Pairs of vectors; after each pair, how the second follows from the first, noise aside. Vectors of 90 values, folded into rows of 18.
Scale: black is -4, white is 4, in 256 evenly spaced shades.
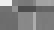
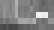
wrapped around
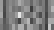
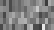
shuffled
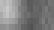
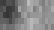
negated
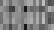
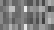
negated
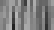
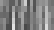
negated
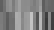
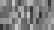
shuffled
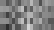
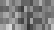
negated
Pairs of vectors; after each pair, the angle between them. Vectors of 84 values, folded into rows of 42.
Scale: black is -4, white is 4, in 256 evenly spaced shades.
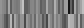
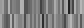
nearly parallel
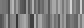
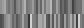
orthogonal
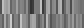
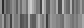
nearly opposite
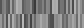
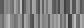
orthogonal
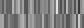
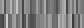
partly opposed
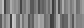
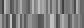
nearly opposite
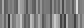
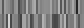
nearly opposite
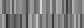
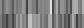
partly aligned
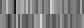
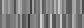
partly aligned
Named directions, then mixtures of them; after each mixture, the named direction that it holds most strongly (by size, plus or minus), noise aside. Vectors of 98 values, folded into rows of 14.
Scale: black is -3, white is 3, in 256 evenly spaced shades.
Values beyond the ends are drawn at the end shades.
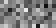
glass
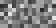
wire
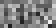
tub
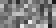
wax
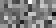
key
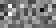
wire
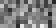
wax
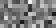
key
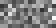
wire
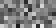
key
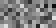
glass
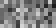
glass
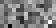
tub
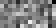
wax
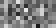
glass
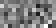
tub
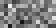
wire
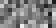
wax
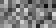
glass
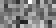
key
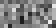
tub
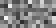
key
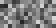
wire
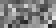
tub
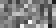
wax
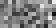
wax
